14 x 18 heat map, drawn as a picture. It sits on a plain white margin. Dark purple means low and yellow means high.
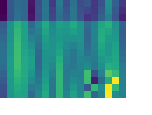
Roughest part: bottom right. Odd patch: rougher, in the bottom right. Grain: streaks running down. Seam: horizontal, 20% of the way down, the bottom part higher.
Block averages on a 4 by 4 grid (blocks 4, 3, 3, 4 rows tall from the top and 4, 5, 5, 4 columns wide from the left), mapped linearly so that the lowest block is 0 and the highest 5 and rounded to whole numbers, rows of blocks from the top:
0 0 0 1
4 3 3 3
4 3 2 4
3 3 3 5
